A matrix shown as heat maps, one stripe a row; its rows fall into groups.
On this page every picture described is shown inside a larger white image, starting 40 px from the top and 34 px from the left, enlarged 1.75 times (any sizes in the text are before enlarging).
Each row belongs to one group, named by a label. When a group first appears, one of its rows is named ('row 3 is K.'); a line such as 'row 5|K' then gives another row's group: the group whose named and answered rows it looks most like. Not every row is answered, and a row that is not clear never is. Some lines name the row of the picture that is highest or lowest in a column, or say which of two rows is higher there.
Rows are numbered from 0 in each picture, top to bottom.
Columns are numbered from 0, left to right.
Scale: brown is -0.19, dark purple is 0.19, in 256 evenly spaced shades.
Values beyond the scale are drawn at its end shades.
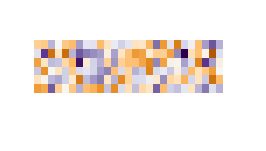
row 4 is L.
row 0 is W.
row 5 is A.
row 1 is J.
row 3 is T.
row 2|W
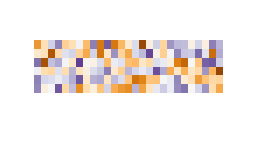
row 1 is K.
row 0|A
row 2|W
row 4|J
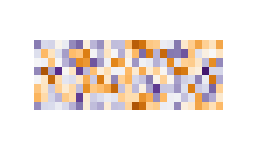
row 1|T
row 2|L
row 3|W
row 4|K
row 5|A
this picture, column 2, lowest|4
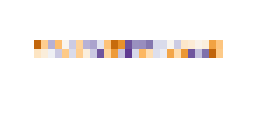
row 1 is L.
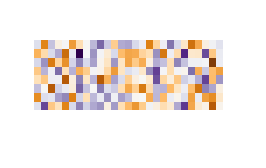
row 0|T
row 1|W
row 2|J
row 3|L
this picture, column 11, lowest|3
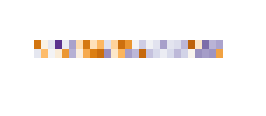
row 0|A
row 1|A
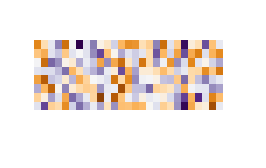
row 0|W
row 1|T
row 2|A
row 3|T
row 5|K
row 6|A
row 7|J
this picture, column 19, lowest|2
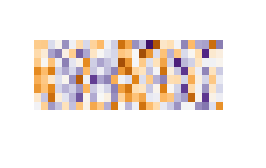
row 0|K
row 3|K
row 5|K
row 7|A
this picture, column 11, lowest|7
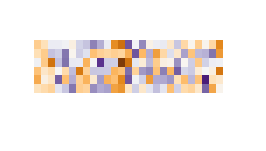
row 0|L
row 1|A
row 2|K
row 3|L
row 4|L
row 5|L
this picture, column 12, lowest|2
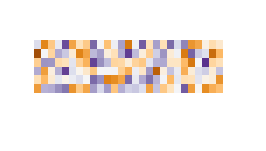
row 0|T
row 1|L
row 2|L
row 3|K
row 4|L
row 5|T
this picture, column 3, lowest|2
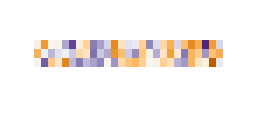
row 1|L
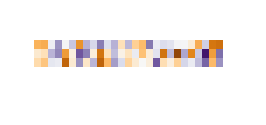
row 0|L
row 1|W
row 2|W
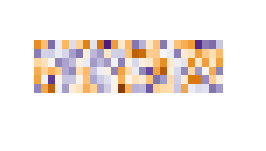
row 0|A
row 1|J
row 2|T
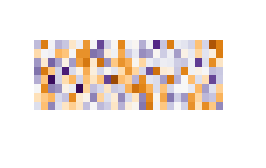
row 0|L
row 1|L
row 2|A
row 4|A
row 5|W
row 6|T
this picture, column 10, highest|4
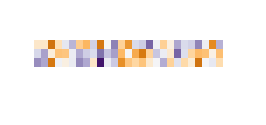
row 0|K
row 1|J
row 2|J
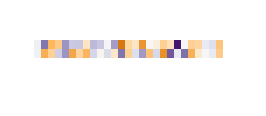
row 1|T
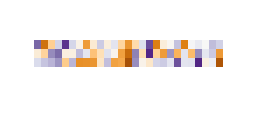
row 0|K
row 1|A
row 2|A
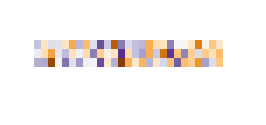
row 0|T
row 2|J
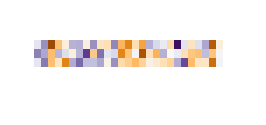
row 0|J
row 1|J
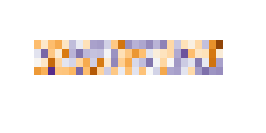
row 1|J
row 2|K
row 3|A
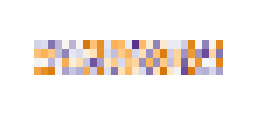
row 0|A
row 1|K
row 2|T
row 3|K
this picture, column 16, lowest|2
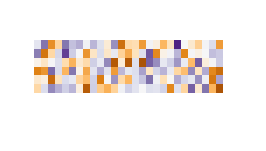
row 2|A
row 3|L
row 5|L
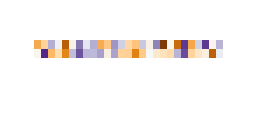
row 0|W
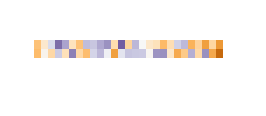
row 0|T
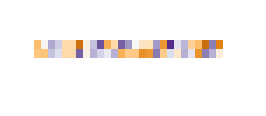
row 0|T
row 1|W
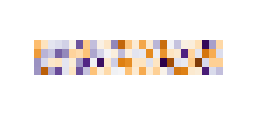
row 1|T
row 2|J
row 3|W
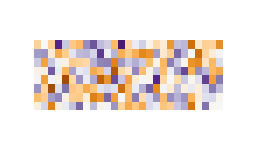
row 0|T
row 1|J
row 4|W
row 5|K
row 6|A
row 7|J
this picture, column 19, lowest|0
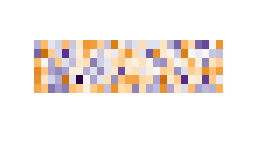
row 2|L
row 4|W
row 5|A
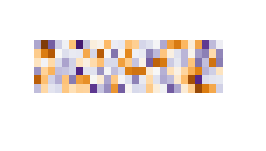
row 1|K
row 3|J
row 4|A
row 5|T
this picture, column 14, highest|4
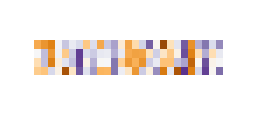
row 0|K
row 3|W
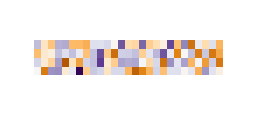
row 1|L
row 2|T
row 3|W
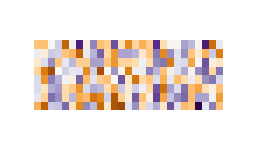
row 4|W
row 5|T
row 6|A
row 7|A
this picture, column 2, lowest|3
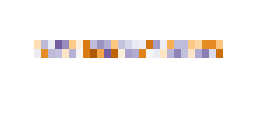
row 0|T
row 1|A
